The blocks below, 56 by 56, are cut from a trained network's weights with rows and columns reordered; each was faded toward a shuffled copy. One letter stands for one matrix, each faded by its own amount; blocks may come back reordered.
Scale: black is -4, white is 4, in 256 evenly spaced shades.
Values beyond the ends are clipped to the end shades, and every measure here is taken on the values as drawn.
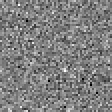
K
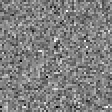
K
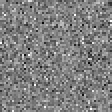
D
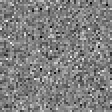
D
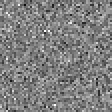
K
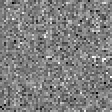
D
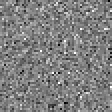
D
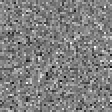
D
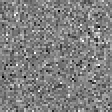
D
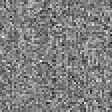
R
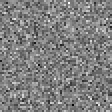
K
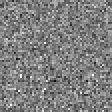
K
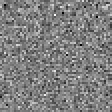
K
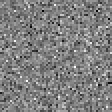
D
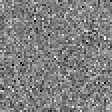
D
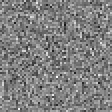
K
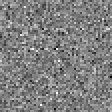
K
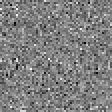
D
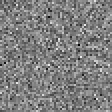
K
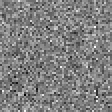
K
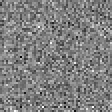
R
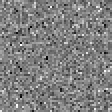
D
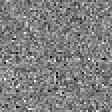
D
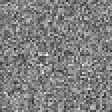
R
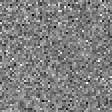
D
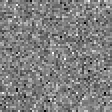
D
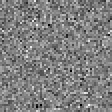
K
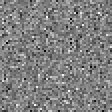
D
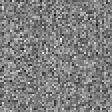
R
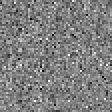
D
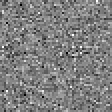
D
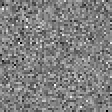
K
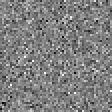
D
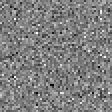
D
